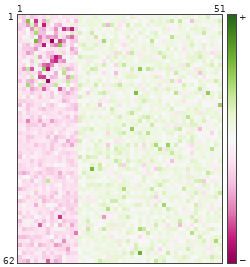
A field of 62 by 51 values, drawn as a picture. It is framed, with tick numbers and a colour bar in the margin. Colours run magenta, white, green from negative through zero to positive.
Odd patch: rougher, in the top left. Seam: vertical, 30% of the way across, the right part higher. Stripes: none. Roughest part: top left.
